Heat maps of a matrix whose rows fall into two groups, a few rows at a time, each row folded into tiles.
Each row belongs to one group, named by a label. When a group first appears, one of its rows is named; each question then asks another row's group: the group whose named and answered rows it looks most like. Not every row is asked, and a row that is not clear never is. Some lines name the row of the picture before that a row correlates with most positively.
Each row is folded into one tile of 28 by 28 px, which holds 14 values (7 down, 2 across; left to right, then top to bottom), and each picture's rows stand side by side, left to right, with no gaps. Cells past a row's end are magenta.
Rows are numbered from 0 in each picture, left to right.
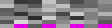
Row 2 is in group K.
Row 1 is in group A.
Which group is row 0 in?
K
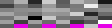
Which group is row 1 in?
A
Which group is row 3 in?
K
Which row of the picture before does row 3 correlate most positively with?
0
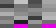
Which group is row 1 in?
A
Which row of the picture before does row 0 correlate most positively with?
0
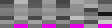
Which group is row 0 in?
A
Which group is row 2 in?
A
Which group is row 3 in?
K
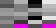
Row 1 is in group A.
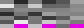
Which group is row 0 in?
K
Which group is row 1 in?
K
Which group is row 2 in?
A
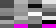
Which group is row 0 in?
A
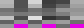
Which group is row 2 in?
A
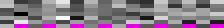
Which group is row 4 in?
K
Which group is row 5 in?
A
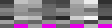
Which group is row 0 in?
A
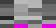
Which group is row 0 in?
A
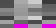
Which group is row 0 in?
A
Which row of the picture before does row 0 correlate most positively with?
0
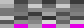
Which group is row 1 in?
K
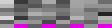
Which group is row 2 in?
A
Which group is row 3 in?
K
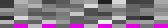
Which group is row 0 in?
A
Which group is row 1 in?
K
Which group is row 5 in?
A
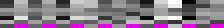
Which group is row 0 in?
A
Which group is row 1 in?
A
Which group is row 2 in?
A
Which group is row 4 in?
K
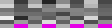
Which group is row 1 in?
K
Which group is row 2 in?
K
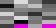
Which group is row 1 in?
K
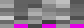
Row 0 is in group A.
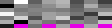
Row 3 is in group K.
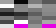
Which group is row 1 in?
K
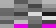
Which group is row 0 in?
K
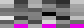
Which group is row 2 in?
A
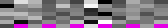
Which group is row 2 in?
K
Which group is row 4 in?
A
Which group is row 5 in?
K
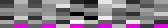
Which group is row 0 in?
A
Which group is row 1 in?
A
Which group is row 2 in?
K
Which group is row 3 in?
A
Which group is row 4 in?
K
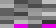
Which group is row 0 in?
K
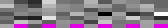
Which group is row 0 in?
K
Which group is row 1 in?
A
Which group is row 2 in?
K
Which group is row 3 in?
K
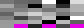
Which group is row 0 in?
K
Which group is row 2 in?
A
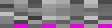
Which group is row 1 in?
A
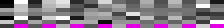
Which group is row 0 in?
A
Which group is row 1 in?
A
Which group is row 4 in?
K
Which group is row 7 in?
K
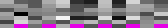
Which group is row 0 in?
K
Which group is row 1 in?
A
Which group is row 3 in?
A
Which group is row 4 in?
A
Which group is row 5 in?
K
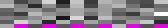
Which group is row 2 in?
A
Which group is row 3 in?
A
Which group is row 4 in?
K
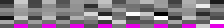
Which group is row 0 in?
A
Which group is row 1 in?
A
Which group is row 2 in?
A
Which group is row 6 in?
A
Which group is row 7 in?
K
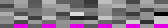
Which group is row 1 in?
A
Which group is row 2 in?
K
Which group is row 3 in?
A
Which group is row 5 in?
K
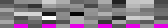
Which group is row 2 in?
K
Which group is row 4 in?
A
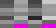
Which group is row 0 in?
A
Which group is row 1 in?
A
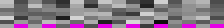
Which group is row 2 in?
A
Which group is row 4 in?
K
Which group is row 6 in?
A
